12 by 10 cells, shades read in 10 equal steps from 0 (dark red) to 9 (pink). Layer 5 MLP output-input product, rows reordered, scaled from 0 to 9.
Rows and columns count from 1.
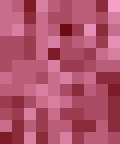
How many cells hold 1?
4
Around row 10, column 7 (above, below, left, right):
4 2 3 4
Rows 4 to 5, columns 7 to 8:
5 6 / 4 3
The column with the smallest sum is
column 7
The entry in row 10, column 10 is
2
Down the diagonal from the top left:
6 6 4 6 1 3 5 5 4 2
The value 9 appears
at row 1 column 10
